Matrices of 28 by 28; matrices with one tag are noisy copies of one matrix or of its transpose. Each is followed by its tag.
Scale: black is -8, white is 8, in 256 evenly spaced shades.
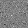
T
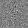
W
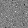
T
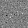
W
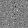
W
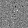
W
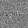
W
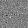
W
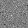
T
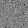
T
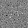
W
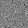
T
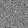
T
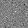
T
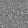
W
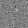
W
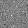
T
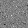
T
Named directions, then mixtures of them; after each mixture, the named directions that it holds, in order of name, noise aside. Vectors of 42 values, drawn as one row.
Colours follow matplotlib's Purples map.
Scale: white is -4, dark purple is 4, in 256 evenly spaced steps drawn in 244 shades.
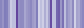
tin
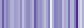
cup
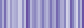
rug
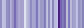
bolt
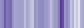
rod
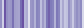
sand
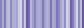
rug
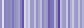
bolt, sand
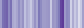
rod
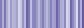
rug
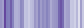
rod, sand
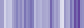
rod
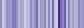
bolt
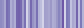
rug, tin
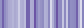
cup, rug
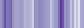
rod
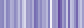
bolt, cup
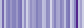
cup, rug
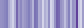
cup, tin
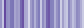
sand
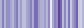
bolt, cup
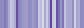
tin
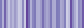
rug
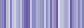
bolt, rug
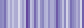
cup, rug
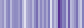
bolt, cup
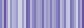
rug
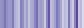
cup, sand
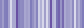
tin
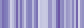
cup, tin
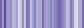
rod, rug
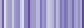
sand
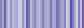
rug
